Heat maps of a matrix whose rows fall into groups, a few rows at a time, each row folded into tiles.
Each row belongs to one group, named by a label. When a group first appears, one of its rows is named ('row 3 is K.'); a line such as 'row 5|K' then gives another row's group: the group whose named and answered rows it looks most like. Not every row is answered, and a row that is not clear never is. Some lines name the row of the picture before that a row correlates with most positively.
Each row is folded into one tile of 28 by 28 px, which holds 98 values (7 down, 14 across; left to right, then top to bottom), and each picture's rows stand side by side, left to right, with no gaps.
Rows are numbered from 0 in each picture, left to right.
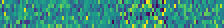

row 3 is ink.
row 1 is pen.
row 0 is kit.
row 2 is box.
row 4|pen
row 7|pen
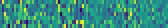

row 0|kit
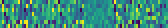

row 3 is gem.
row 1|kit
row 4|kit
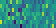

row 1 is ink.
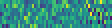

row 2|box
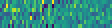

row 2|ink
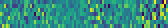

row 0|gem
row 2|gem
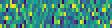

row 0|box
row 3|pen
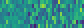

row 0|box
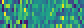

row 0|kit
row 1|kit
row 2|box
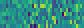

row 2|pen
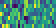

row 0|gem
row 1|box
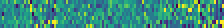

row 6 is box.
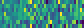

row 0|kit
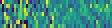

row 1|ink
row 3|box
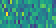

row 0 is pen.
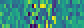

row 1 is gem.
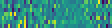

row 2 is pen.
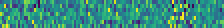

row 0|gem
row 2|gem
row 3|kit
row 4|kit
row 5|box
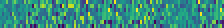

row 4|kit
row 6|gem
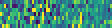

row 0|gem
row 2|ink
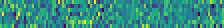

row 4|kit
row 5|gem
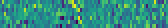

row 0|kit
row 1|box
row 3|ink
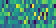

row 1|pen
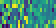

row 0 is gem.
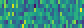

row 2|kit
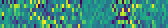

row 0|ink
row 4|pen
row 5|box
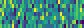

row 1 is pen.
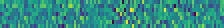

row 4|pen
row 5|kit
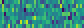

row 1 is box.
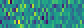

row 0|pen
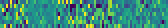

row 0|box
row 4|gem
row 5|ink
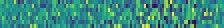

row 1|gem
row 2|ink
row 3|kit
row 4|gem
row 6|kit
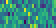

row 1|gem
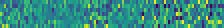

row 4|box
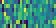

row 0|kit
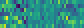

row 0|box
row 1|ink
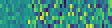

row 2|box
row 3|gem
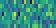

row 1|ink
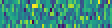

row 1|box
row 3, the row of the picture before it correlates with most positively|0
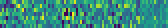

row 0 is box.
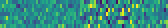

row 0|box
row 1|pen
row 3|box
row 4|pen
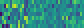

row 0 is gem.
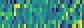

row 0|ink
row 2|ink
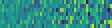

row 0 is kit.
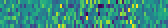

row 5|kit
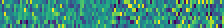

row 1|kit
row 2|gem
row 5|pen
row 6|pen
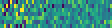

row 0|box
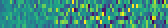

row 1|box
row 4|pen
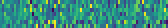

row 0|kit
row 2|kit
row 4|box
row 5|kit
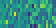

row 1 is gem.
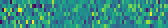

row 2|pen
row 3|pen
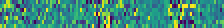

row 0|box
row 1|pen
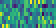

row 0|gem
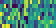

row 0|gem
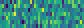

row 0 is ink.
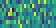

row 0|pen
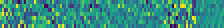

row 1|box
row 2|gem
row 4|box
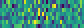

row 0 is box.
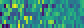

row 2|gem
